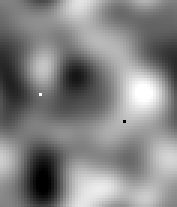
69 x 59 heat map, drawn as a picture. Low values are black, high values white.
Ninth with the lowest average: bottom left. Ninth with the highest average: middle right. Stripes: none. Mirror symmetry: none. Lone odd cells: 2, 1 higher and 1 lower than their neighbours.
